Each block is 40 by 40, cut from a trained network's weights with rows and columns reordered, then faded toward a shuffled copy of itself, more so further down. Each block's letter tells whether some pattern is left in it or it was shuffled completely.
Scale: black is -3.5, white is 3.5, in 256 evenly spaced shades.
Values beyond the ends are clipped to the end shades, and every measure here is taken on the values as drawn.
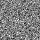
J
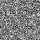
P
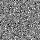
J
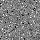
J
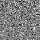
P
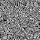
P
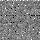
P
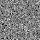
P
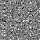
P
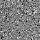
P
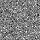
P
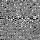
P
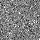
J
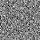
P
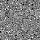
P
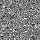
P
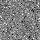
J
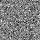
J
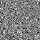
P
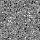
P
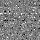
P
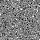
J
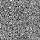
P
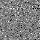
P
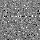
P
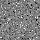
J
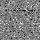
P
